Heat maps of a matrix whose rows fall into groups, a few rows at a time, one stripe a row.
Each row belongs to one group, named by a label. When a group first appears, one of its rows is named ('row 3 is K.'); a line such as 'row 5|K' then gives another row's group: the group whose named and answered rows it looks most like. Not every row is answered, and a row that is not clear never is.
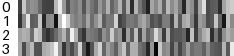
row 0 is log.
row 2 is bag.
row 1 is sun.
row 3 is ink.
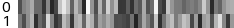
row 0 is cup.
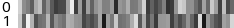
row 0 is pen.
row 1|ink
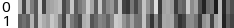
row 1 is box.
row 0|box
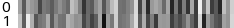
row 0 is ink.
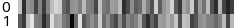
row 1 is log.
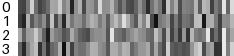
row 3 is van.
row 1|van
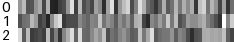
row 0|pen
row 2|pen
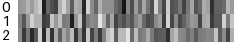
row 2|pen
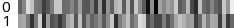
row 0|log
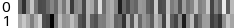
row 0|cup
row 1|bag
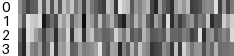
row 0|pen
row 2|van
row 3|sun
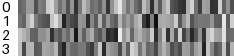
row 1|log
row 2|pen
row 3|ink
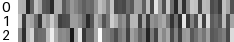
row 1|ink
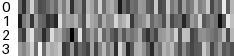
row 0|cup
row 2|log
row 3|box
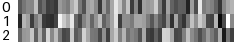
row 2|box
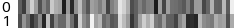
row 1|pen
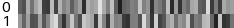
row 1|box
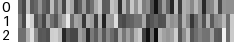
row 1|cup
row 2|log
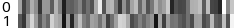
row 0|ink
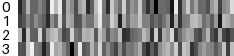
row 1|sun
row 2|box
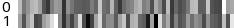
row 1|ink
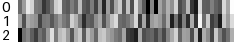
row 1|ink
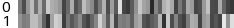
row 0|box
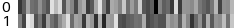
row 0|sun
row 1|cup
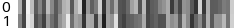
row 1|cup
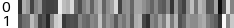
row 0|sun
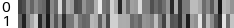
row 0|sun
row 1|van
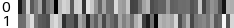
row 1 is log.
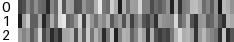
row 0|sun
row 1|log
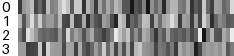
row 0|cup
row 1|box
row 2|van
